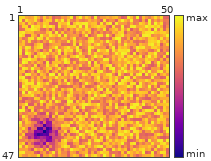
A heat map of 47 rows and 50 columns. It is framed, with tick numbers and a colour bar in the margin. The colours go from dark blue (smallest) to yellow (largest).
One dip sinks in the bottom left. On average the colour sits 80% of the way up the scale. Neither half mirrors the other. There are no regular stripes. No single row or column stands out from its neighbours. The bottom left is the ninth with the lowest average.
